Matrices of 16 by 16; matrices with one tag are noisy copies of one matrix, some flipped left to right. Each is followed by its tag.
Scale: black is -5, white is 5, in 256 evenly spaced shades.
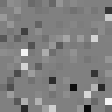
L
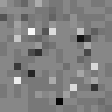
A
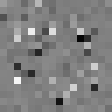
A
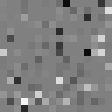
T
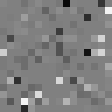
T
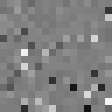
L
